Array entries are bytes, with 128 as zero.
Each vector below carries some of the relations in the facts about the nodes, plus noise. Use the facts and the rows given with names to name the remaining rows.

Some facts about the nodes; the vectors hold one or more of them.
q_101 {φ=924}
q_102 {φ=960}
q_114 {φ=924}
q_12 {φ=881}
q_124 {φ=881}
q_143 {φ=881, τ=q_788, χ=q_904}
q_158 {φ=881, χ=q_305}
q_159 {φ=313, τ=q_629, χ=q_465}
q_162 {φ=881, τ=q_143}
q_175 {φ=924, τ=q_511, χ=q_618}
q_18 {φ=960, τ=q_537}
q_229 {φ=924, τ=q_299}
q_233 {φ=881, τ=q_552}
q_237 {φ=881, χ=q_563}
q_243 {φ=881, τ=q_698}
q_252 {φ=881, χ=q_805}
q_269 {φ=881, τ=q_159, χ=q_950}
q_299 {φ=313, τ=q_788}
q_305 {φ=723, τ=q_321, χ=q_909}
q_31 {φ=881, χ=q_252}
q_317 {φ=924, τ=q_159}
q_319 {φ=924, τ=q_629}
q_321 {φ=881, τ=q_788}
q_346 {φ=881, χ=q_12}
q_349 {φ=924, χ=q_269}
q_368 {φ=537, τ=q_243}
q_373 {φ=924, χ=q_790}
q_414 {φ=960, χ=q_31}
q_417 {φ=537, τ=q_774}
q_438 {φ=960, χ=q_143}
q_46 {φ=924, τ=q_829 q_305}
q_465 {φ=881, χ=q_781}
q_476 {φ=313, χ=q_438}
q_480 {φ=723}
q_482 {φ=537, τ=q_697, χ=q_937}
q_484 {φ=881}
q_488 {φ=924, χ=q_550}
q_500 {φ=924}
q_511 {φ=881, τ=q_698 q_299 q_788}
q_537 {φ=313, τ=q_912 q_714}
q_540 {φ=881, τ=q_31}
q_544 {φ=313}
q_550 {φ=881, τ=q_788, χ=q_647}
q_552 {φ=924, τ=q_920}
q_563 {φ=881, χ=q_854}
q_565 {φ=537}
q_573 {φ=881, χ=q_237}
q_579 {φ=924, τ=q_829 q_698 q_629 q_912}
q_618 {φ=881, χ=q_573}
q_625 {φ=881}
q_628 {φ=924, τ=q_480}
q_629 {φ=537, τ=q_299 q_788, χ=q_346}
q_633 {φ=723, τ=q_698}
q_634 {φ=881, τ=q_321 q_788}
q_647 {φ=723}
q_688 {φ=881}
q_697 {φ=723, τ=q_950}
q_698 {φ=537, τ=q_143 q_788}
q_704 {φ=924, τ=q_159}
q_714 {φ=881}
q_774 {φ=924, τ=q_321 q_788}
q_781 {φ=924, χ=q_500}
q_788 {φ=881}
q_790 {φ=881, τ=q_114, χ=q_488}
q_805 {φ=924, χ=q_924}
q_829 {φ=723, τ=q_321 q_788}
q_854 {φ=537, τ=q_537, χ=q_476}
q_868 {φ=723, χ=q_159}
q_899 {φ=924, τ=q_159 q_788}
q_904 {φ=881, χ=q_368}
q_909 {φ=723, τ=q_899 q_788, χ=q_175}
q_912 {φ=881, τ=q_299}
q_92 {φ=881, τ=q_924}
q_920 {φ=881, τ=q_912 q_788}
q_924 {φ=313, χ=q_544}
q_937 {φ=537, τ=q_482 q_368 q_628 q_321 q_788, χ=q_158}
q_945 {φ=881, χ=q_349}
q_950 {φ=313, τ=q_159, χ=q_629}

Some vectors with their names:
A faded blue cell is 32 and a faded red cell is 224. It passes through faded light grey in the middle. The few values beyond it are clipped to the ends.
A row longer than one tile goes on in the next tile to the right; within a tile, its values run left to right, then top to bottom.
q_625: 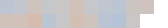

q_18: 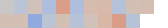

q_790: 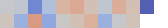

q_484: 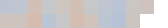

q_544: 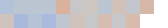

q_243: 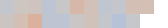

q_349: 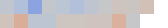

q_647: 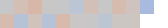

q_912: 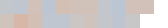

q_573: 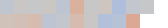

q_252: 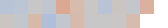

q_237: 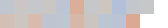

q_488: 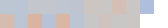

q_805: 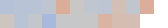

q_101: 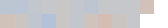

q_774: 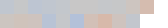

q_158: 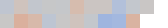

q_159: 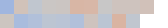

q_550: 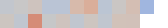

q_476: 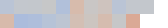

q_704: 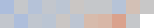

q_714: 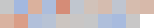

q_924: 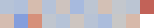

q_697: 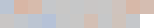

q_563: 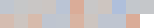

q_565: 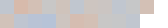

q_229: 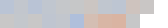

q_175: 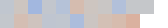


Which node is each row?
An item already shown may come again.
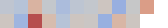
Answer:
q_92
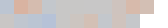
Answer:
q_697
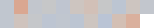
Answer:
q_909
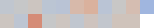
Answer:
q_550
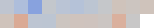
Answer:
q_349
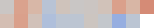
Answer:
q_480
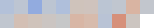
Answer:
q_269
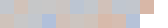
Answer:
q_102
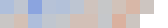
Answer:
q_950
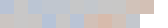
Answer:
q_899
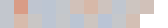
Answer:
q_937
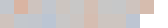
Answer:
q_698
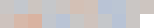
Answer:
q_920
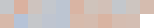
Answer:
q_368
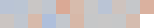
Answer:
q_252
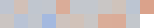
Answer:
q_414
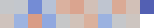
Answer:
q_790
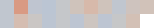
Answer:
q_937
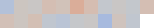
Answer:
q_465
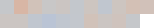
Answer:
q_829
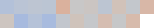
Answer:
q_544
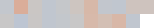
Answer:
q_417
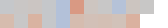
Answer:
q_143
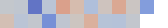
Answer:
q_114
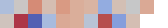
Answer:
q_31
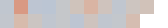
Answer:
q_937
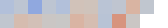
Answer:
q_269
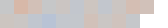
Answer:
q_829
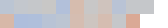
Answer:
q_476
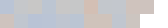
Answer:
q_299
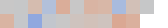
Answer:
q_854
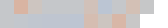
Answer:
q_633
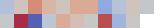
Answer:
q_540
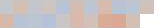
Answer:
q_438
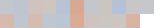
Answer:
q_904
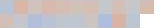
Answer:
q_868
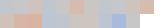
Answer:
q_788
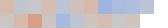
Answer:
q_233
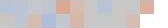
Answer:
q_252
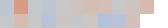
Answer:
q_482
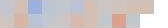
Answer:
q_629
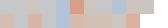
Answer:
q_143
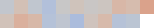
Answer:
q_628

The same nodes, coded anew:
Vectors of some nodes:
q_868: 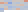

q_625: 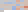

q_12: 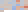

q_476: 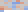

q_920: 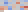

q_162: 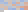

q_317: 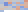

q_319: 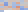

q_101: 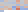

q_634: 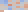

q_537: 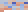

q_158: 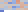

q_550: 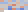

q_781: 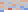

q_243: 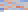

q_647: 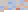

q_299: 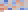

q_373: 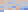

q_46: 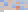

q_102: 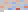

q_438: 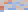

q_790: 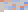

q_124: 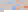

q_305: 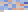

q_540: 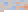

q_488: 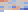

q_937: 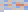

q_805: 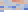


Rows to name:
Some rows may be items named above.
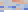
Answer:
q_805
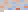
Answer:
q_102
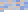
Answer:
q_175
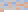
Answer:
q_417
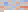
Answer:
q_233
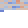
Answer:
q_158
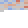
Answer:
q_788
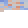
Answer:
q_774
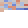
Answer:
q_629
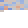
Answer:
q_633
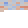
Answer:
q_233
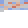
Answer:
q_698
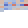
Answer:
q_269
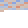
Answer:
q_368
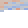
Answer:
q_414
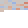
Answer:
q_565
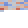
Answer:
q_552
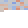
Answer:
q_544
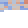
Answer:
q_899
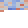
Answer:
q_697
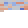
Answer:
q_912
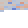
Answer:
q_904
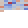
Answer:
q_950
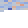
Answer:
q_909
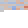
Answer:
q_714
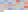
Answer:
q_788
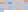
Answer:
q_868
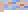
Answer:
q_482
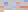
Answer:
q_233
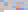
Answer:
q_628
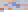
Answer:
q_854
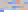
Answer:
q_158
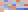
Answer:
q_629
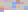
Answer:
q_476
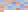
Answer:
q_18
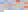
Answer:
q_788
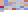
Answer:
q_159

